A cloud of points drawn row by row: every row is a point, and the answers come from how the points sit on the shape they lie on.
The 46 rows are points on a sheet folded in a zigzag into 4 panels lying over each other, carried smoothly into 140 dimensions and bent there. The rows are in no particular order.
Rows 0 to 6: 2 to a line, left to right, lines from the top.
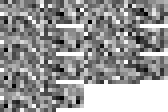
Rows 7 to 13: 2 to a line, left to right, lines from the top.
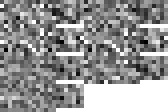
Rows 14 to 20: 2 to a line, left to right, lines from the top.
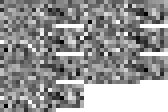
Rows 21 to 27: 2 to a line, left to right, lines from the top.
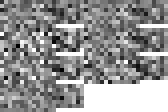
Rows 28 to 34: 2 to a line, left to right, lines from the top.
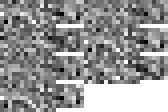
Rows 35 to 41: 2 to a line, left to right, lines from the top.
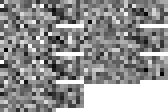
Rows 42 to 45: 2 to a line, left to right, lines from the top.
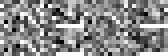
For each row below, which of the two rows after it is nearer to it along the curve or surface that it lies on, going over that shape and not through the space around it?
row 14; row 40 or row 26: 40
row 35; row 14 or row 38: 38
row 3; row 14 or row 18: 18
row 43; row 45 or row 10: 10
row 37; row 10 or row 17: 10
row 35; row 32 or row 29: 32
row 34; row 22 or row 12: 22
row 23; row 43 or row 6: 6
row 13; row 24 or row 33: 24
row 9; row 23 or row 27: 27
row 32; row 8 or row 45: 8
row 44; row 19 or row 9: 19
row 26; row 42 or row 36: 42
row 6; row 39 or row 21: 39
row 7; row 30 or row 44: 44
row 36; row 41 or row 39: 41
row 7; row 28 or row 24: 28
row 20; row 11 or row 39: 11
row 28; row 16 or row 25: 25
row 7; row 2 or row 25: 25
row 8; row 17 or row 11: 11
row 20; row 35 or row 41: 41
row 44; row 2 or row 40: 2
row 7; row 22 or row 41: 41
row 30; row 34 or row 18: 18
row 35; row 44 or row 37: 44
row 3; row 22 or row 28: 28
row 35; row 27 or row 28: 28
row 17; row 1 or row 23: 23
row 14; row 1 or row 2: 1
